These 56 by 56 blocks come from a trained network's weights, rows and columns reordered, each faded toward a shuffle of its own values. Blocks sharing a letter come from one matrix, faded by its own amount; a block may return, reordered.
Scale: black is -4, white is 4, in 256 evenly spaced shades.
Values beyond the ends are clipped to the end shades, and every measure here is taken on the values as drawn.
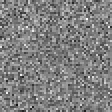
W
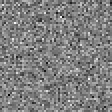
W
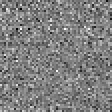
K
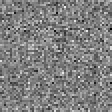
K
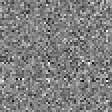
K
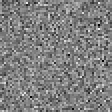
W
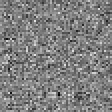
K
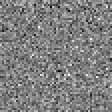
W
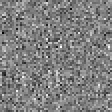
K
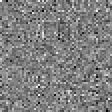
K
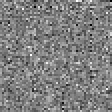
K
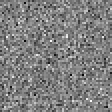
W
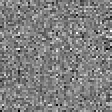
K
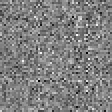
K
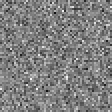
W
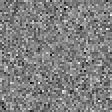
W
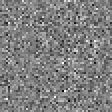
K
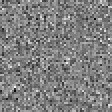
K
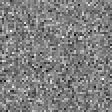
W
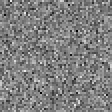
W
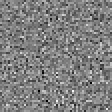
K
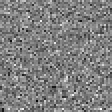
W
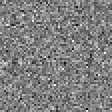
W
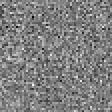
K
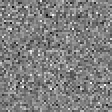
W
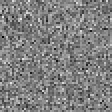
W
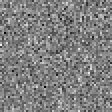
W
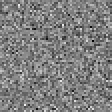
W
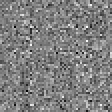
K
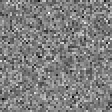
W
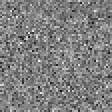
W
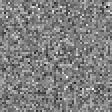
W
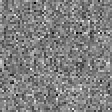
K
